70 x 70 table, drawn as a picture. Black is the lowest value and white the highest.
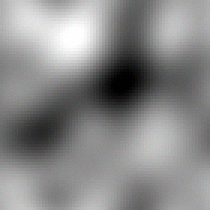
Odd rows or columns: none. Lone odd cells: none. Grain: smooth. Ninth with the lowest average: centre.
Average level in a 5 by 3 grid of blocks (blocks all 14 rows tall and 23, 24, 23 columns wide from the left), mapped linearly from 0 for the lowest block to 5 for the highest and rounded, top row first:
5 3 3 | 4 1 1 | 1 0 2 | 1 3 3 | 3 3 3
